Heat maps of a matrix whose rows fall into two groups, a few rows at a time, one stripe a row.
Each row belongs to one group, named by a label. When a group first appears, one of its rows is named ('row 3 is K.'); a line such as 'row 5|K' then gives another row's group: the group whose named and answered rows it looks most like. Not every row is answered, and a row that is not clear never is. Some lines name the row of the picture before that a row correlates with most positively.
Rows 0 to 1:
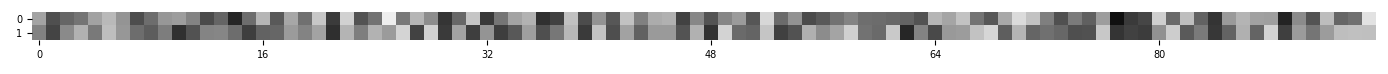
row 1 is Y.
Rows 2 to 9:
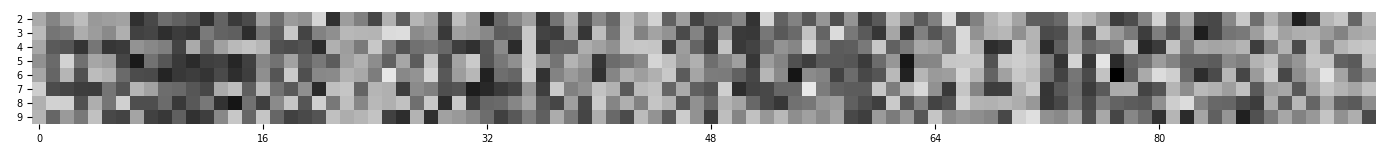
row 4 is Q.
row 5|Y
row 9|Q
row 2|Y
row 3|Y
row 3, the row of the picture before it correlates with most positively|1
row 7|Q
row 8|Y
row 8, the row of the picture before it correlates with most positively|1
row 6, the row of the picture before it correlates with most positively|0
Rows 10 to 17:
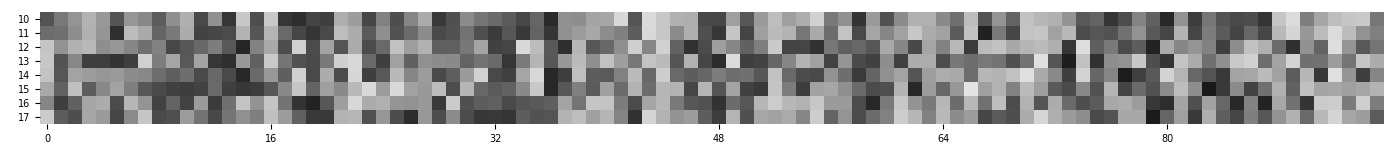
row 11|Q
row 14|Y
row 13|Q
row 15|Y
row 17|Q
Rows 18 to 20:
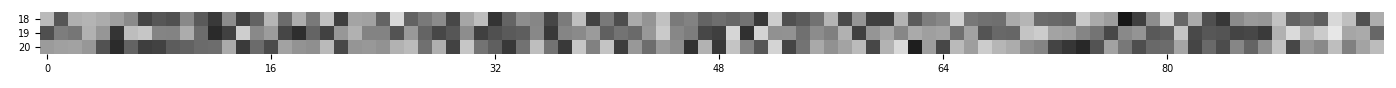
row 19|Q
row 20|Y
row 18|Y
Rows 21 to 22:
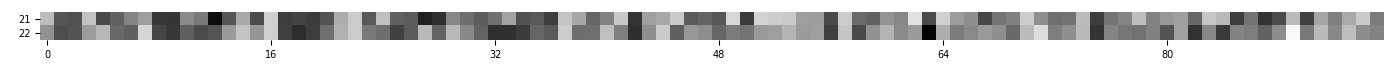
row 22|Q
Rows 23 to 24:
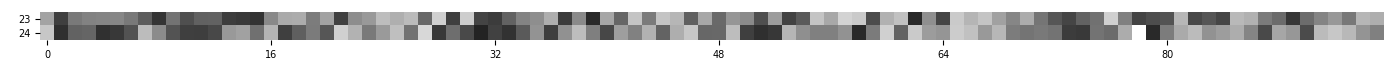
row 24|Q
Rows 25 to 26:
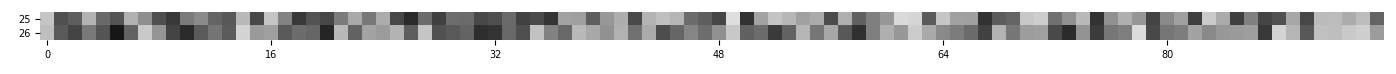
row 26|Q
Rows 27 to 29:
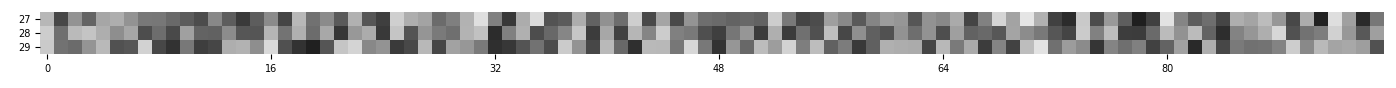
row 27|Y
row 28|Y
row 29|Q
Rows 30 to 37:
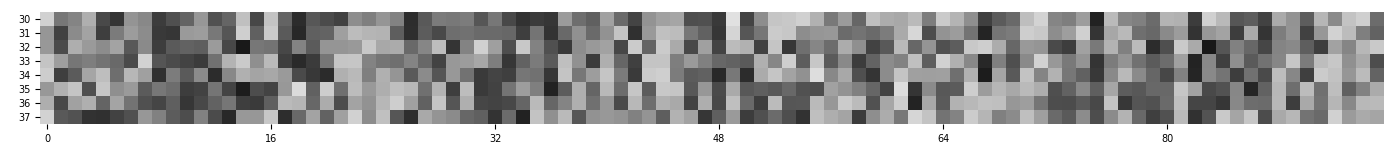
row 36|Y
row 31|Q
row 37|Q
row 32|Y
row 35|Y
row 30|Q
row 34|Q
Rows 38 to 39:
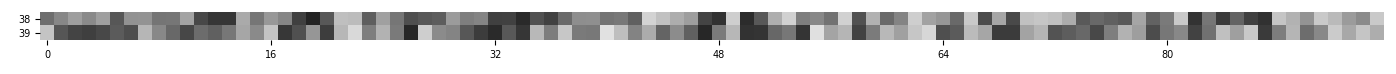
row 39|Q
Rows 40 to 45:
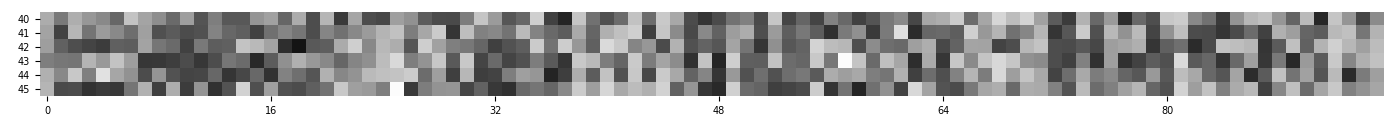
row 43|Y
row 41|Y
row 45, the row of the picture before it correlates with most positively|39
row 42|Q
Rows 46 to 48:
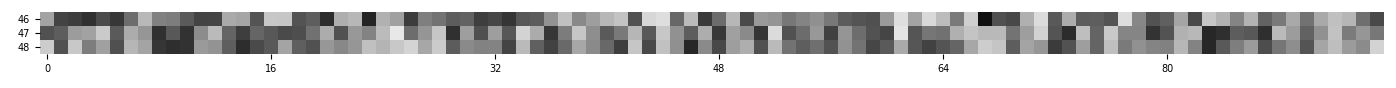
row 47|Y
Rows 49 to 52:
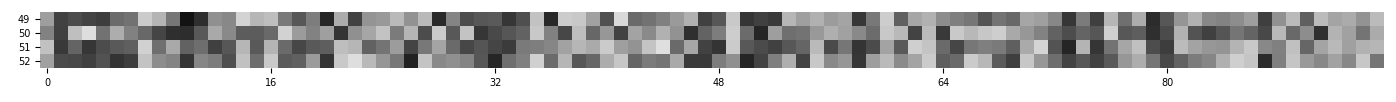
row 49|Q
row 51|Q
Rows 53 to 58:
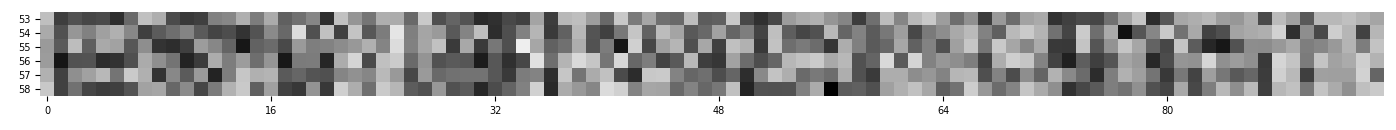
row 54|Y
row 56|Q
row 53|Q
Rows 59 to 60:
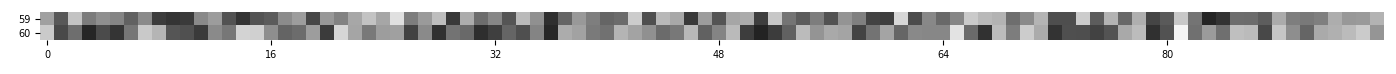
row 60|Q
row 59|Y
